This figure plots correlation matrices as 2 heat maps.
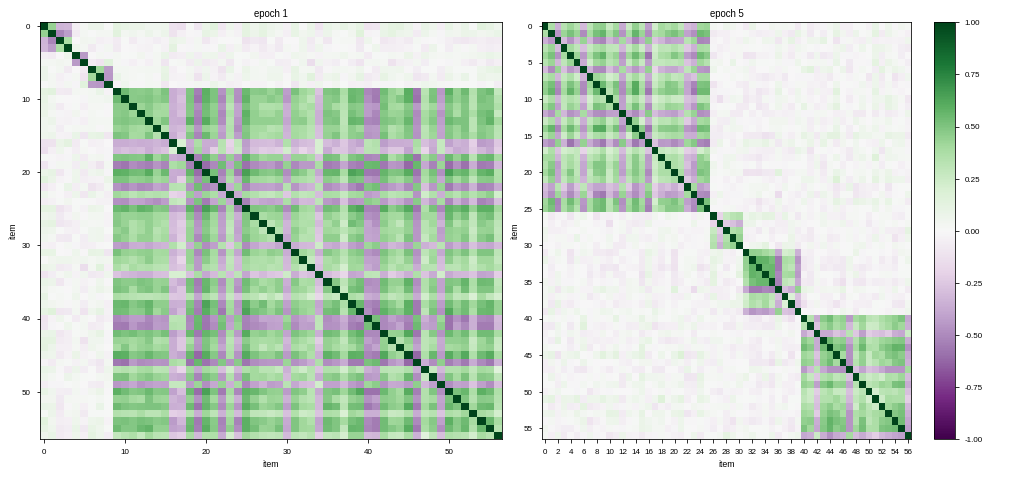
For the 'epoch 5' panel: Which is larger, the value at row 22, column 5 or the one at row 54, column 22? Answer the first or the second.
the second
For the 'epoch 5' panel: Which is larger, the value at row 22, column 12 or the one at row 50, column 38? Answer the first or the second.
the first
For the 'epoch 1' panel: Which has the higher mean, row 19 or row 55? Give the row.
55
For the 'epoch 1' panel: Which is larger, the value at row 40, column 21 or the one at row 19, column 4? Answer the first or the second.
the second
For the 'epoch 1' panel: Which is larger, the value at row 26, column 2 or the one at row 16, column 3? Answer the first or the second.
the second
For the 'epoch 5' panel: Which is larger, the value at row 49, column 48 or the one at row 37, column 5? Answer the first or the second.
the first
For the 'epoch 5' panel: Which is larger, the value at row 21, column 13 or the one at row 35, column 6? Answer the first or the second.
the first
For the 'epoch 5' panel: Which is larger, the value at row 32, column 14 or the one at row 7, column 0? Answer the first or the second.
the second
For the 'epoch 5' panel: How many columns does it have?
57
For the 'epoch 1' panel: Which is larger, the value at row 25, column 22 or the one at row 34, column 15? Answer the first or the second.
the second
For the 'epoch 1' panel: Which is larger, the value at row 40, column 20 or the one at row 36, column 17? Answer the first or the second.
the second
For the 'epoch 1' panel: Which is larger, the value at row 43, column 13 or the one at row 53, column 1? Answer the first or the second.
the first
